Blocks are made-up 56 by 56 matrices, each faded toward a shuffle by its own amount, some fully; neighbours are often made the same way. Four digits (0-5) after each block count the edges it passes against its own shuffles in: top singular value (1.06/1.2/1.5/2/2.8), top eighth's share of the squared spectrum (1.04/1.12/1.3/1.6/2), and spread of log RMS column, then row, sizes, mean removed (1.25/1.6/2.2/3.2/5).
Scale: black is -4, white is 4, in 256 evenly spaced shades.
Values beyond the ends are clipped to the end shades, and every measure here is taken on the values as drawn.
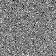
0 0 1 0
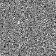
1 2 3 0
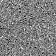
0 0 0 0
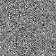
1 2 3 0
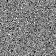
0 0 0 0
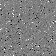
0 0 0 0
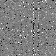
3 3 1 0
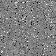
3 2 1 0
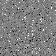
2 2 0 0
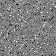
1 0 0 0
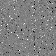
2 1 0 0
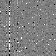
4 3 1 0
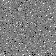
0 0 0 0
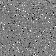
1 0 0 0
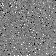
0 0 0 0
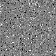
2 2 1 0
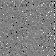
4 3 2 0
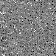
2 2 1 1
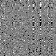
4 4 2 1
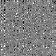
4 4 2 1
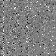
3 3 1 0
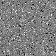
2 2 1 0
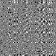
4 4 3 2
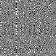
4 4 2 1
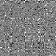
4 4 2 2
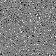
2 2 0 1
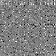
3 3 1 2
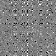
4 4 2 2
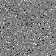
2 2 0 0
